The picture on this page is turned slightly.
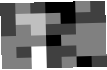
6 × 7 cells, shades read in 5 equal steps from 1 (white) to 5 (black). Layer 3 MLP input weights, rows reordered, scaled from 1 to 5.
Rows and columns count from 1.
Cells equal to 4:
14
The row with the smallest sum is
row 5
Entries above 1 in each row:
7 7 7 7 6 6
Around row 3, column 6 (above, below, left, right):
4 3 4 3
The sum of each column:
21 18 13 25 24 21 21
